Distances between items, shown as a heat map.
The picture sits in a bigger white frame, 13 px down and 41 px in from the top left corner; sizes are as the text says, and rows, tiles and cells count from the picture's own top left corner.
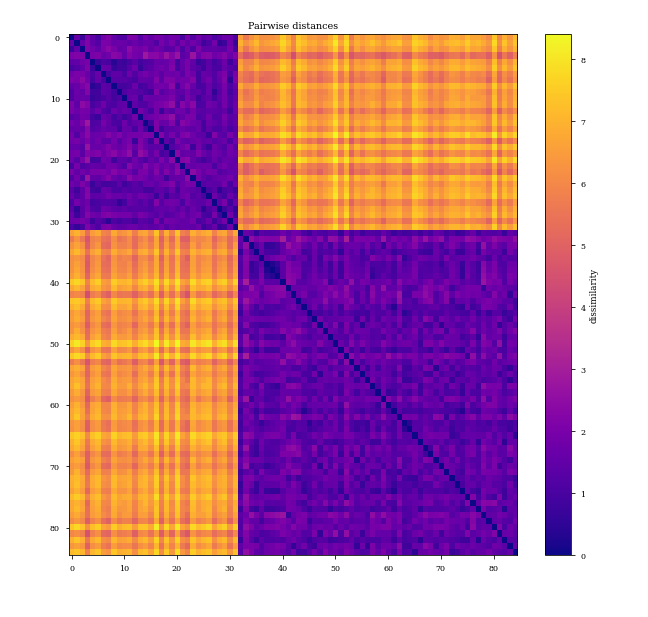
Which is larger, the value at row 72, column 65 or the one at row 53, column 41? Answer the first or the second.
the second
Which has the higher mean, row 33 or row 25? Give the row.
25
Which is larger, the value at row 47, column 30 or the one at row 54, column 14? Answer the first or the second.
the second
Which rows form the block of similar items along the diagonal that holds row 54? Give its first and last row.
32 to 84
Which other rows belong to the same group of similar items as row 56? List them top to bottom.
32, 33, 34, 35, 36, 37, 38, 39, 40, 41, 42, 43, 44, 45, 46, 47, 48, 49, 50, 51, 52, 53, 54, 55, 57, 58, 59, 60, 61, 62, 63, 64, 65, 66, 67, 68, 69, 70, 71, 72, 73, 74, 75, 76, 77, 78, 79, 80, 81, 82, 83, 84
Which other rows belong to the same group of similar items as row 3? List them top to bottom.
0, 1, 2, 4, 5, 6, 7, 8, 9, 10, 11, 12, 13, 14, 15, 16, 17, 18, 19, 20, 21, 22, 23, 24, 25, 26, 27, 28, 29, 30, 31
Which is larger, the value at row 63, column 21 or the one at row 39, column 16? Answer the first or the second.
the second
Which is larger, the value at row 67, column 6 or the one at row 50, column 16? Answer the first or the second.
the second
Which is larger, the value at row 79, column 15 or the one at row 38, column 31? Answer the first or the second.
the second
